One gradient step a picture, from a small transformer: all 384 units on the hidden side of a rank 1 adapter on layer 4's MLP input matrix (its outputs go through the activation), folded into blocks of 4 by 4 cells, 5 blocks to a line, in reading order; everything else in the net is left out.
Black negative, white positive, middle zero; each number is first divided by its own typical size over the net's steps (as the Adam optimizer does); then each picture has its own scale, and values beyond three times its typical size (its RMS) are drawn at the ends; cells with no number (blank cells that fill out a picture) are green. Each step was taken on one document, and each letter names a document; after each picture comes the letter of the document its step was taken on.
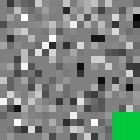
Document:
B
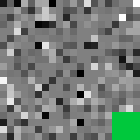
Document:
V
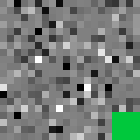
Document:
V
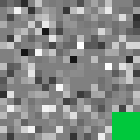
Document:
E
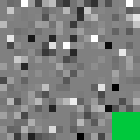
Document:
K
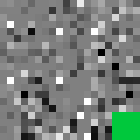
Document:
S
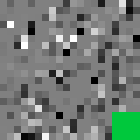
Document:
S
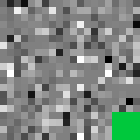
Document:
E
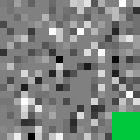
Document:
S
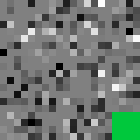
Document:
S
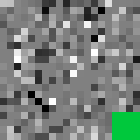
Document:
B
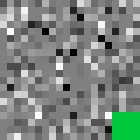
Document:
B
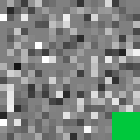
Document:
V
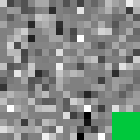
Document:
E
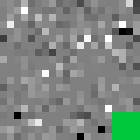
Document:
K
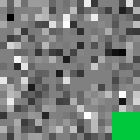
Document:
B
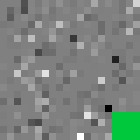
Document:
K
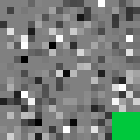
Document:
S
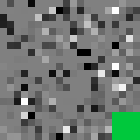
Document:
S
